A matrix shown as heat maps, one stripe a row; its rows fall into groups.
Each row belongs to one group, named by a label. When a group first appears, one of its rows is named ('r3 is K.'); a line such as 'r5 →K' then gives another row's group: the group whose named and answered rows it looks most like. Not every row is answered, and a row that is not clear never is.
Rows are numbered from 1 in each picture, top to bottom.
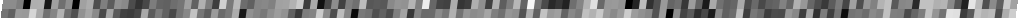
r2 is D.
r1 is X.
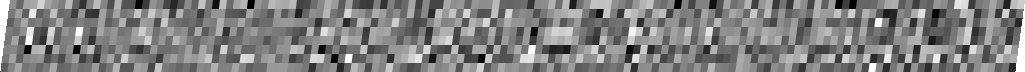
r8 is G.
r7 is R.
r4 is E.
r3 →G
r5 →E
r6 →X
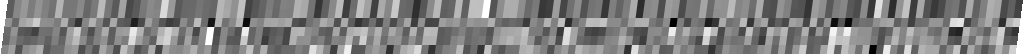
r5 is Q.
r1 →G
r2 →G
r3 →D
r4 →Q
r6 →R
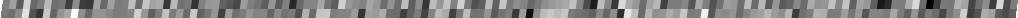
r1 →E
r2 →E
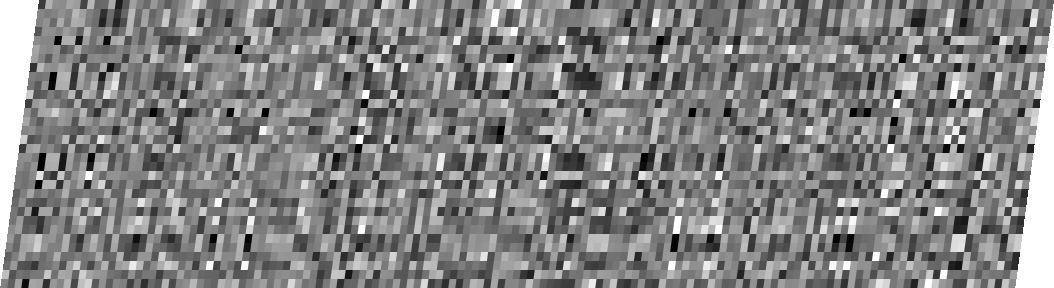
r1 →G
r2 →E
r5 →X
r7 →R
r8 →G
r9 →X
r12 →G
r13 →D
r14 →R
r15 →R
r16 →R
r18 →X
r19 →X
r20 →E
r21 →X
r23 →Q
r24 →X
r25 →Q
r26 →Q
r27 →D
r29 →G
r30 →Q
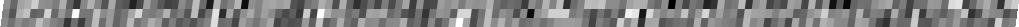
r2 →E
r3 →E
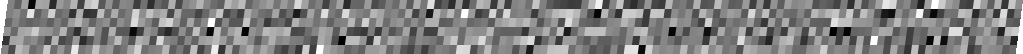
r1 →X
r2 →E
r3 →Q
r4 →D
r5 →G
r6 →E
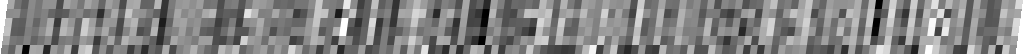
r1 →R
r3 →R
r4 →R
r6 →X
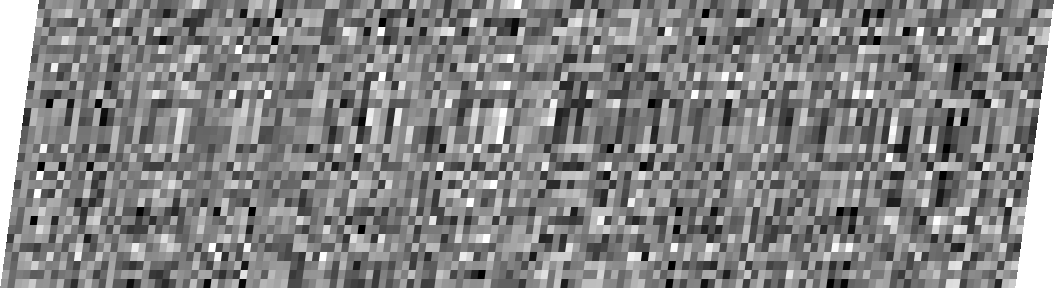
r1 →G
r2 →D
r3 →R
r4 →R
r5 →D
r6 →Q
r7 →G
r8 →E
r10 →G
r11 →Q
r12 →X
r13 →G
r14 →G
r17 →E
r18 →G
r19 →X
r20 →E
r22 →E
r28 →Q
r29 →E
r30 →D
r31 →R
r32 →D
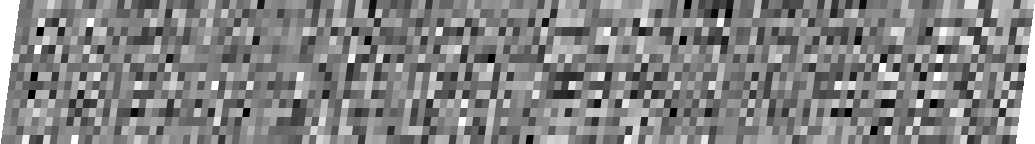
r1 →D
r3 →E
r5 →D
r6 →E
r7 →R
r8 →G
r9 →X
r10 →Q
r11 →X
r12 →E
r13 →D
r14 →E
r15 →R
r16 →E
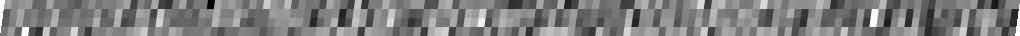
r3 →G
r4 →E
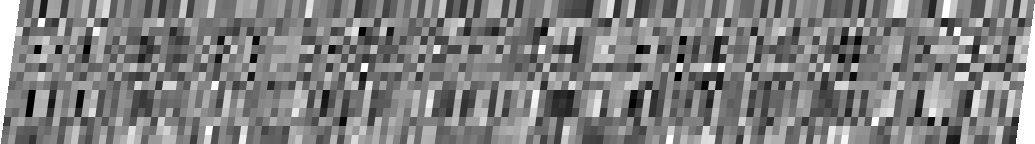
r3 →E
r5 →D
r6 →X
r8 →Q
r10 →Q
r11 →X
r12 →X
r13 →X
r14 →G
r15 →Q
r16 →Q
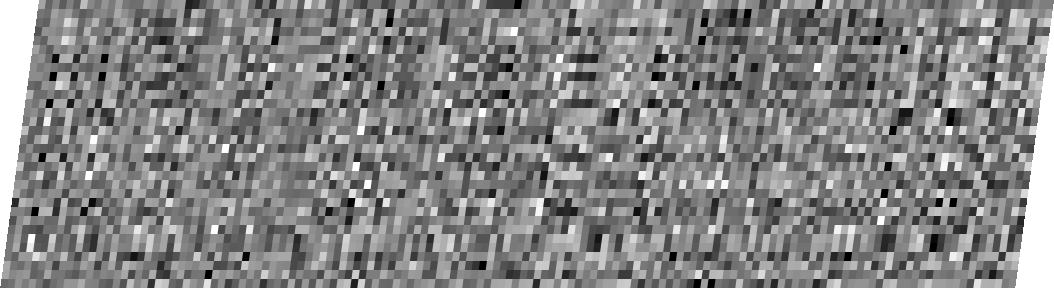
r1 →R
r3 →D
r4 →G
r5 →D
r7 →X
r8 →R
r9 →X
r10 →D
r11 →R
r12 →X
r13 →E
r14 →E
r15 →R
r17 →Q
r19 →R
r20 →E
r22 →R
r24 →X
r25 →G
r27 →E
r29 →D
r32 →Q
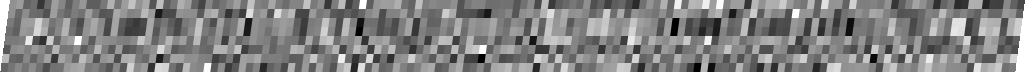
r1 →Q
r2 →R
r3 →D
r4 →D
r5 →E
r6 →G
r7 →R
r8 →Q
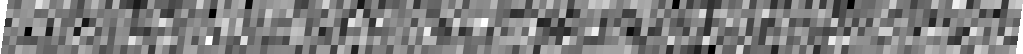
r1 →D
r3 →G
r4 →X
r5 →Q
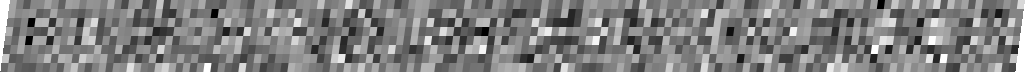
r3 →X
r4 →R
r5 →X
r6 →G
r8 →Q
